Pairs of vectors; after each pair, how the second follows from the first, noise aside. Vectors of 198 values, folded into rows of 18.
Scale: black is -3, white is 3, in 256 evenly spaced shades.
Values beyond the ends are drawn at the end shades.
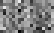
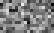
shuffled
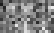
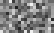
shuffled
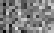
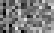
copied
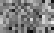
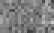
shrunk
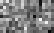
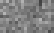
shrunk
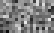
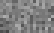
shrunk
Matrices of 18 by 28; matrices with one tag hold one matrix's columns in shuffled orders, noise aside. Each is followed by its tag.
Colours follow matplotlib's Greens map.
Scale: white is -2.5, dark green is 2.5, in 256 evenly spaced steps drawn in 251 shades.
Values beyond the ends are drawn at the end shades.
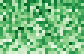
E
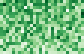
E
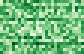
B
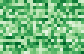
B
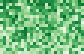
E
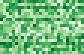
B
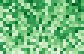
E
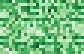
B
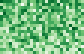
E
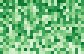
E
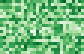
B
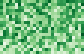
E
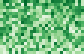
E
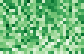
E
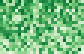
E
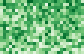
E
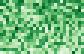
E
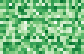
B
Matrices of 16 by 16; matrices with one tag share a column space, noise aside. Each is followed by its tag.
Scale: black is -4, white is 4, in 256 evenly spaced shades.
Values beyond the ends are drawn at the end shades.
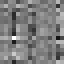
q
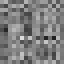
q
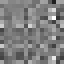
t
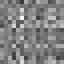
t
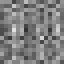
q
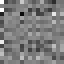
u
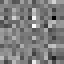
t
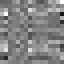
u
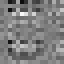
u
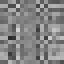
q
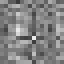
q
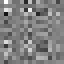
u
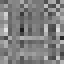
q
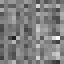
q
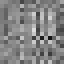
q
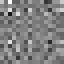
u
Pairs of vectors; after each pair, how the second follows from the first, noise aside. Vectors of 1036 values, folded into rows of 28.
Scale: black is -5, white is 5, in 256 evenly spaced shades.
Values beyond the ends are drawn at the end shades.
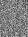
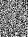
scaled up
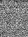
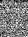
scaled up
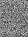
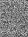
copied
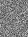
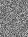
copied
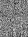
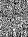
scaled up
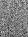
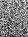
scaled up
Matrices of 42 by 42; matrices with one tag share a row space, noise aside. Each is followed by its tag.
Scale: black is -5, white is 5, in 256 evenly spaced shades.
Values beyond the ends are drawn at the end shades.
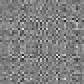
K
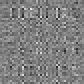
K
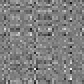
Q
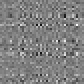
K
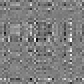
Q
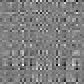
K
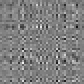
K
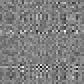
K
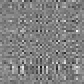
K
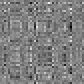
Q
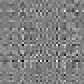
K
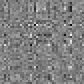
Q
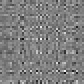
K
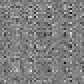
Q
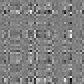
Q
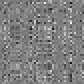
Q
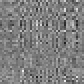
K
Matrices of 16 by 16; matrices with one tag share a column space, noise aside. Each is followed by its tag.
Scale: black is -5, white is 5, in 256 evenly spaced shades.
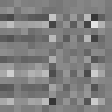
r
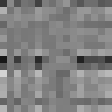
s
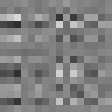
r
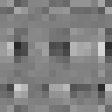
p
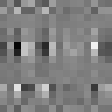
p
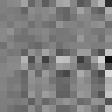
s
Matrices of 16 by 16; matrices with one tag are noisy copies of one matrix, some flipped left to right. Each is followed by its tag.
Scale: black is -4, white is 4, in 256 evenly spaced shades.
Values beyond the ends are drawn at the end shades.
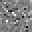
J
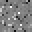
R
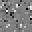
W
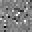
J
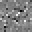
J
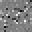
J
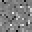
R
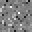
R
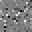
J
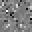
W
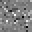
J
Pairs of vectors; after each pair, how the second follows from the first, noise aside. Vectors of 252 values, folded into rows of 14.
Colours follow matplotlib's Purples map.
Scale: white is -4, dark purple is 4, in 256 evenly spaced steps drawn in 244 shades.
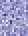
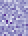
sign-scrambled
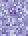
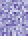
sign-scrambled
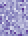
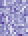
sign-scrambled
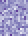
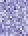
sign-scrambled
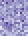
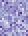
sign-scrambled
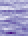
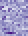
sign-scrambled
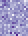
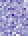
sign-scrambled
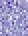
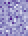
sign-scrambled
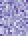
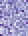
copied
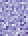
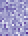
sign-scrambled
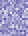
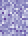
copied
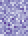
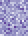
copied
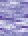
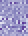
sign-scrambled
